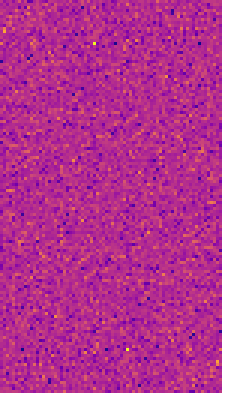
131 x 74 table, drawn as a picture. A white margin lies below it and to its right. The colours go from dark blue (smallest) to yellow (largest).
A half turn leaves it unchanged. There is no seam. Fine speckle covers the field. There is no overall slope. No single row or column stands out from its neighbours. The distribution is heavy-tailed on both sides.
